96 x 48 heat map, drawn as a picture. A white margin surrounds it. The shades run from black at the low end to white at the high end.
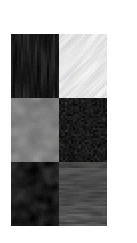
The table splits into 3 rows of 2 panels. Panel 1,1: very low, streaked downward, faint in contrast. Panel 1,2: very high, slanting up to the right, faint in contrast. Panel 2,1: middling, blotchy, faint in contrast. Panel 2,2: very low, fine-grained, faint in contrast. Panel 3,1: very low, blotchy, faint in contrast. Panel 3,2: low, streaked across, faint in contrast.
